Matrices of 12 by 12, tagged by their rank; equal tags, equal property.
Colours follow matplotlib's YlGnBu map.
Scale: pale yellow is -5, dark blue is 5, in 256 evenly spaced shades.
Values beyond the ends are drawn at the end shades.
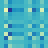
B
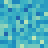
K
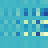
B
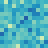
K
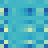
B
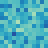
K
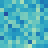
K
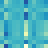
B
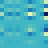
B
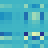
B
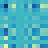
B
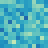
K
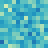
K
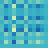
B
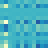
B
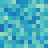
K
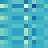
B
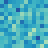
K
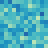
K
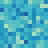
K
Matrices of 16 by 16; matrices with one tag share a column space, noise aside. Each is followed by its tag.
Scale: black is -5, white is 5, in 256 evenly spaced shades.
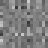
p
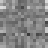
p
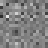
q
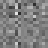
q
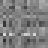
p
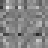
p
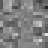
p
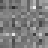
p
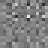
q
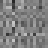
p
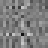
p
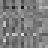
p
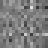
p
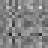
p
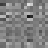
q
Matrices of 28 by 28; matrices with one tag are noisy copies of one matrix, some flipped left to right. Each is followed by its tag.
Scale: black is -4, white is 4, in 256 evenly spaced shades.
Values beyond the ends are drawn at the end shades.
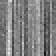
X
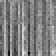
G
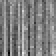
G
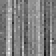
X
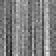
X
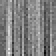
X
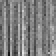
G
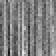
G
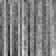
G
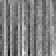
G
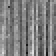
G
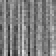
G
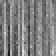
G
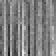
G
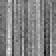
X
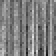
G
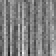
G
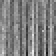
G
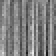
G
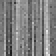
X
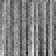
G
